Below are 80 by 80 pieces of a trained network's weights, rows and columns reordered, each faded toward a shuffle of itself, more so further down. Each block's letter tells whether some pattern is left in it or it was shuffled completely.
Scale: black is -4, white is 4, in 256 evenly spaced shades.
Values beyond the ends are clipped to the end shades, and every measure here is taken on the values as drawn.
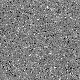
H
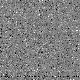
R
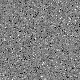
H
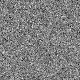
H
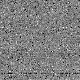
R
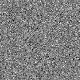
R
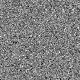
R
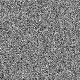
R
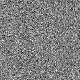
R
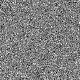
R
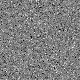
H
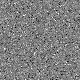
H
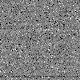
R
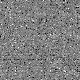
R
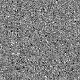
R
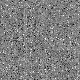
R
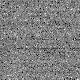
R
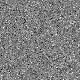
R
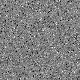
H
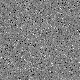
H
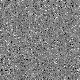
R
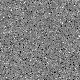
H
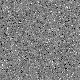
H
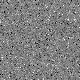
H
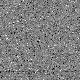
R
